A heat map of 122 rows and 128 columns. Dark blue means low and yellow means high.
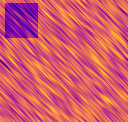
Odd patch: lower, in the top left. Mirror symmetry: none. Ninth with the lowest average: top left.
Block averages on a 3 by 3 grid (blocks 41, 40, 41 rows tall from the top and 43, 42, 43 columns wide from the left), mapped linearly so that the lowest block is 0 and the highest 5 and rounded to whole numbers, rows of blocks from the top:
055 | 555 | 455
